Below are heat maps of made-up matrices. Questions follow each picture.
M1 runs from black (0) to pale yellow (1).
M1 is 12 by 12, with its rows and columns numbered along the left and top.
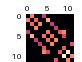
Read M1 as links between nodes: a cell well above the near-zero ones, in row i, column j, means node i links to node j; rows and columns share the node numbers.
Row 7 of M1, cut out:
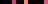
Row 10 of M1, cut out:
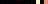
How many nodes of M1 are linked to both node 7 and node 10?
1
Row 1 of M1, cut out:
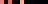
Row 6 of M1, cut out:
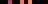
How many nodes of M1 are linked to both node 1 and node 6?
2
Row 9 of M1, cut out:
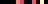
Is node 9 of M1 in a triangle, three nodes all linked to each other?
yes
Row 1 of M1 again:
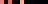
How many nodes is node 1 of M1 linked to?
3
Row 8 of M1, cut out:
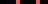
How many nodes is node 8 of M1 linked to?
2
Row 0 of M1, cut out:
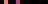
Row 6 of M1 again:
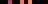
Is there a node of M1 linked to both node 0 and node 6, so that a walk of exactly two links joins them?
no
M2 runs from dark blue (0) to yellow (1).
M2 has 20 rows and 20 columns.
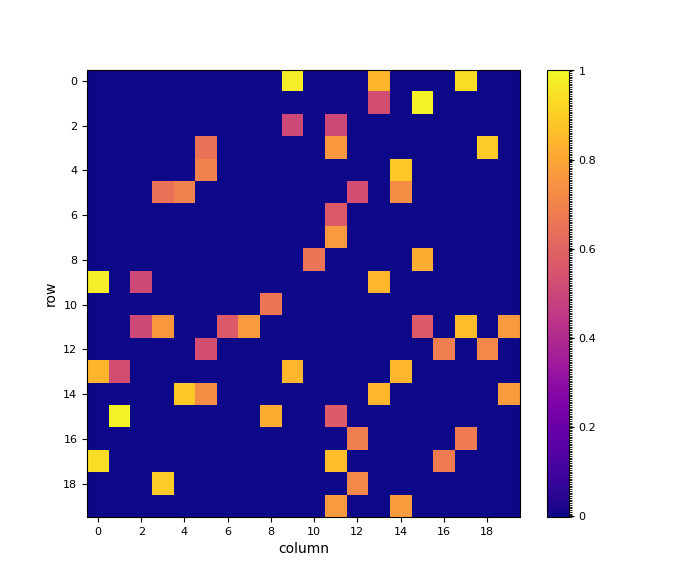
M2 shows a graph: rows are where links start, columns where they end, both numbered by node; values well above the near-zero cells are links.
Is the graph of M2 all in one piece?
yes
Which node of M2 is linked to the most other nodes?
node 11
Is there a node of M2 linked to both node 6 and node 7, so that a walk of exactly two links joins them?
yes
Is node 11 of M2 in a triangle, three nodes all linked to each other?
no
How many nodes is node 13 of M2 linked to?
4
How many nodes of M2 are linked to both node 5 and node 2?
0
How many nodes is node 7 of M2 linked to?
1
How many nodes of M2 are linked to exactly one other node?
3
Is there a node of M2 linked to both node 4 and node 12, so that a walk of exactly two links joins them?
yes
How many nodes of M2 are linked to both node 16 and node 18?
1
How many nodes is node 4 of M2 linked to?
2
